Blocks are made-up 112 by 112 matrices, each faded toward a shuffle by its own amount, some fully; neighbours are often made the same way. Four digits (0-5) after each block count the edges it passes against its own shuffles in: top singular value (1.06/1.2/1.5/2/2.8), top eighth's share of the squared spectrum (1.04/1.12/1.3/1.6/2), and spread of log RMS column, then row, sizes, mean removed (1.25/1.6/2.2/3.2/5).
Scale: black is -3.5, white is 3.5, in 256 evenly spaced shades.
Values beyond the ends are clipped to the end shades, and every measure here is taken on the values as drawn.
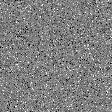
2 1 0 0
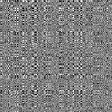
5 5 4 4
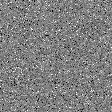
0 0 0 0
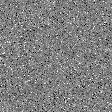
2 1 0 0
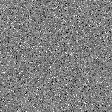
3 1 0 0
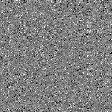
4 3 2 1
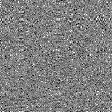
4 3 2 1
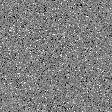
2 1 0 0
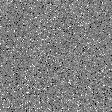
2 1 0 0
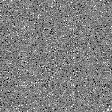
3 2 1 1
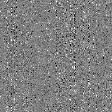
2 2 3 0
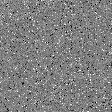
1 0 1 0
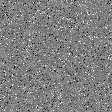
0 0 0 0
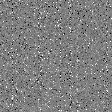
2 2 2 0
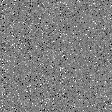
1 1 2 0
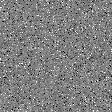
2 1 0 0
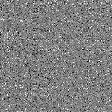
4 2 1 1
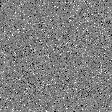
1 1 0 0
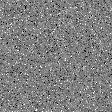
0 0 0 0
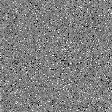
3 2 1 1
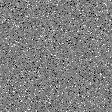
1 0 0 0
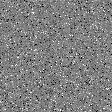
0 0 0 0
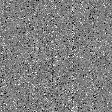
1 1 2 0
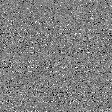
1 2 0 3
